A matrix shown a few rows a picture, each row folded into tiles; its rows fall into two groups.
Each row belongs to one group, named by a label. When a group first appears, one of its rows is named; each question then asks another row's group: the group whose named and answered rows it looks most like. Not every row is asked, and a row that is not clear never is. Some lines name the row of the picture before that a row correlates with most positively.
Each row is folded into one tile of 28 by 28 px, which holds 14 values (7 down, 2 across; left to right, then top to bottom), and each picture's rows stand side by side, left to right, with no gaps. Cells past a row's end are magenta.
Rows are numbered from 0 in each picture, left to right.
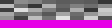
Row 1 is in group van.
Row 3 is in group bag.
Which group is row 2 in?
bag
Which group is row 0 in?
bag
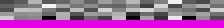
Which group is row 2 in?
bag
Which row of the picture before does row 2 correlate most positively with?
0
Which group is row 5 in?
van
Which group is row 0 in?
bag
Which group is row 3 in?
bag
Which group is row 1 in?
van
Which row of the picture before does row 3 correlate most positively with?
0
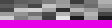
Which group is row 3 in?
van
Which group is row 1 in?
van
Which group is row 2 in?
bag
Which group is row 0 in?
bag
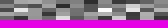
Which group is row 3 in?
bag
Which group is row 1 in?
van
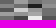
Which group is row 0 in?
bag
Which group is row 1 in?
van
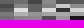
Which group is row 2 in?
bag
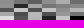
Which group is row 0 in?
bag
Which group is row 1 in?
bag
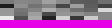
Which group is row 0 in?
van
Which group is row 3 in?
bag
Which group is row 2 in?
van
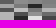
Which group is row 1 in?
van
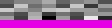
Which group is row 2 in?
van
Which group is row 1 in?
van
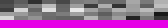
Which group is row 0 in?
bag
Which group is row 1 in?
bag
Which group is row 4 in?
van
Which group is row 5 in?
van
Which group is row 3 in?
van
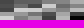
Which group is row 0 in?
bag
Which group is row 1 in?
van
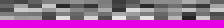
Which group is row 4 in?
bag
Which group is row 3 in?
van
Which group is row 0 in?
bag
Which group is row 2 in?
van
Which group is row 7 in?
van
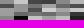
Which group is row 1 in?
bag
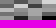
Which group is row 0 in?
van
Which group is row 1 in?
van
